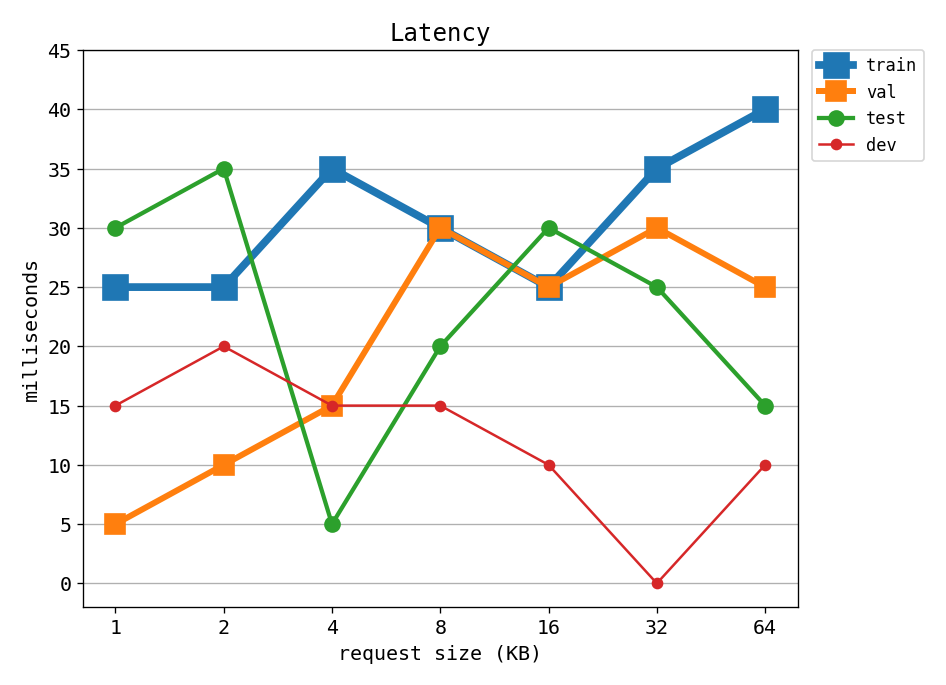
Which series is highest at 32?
train
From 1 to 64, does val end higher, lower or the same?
higher
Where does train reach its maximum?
64
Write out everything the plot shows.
Title: Latency
x-axis: request size (KB), ticks 1 2 4 8 16 32 64
y-axis: milliseconds, ticks 0 5 10 15 20 25 30 35 40 45
Legend: train, val, test, dev
Values:
train: 25 25 35 30 25 35 40
val: 5 10 15 30 25 30 25
test: 30 35 5 20 30 25 15
dev: 15 20 15 15 10 0 10
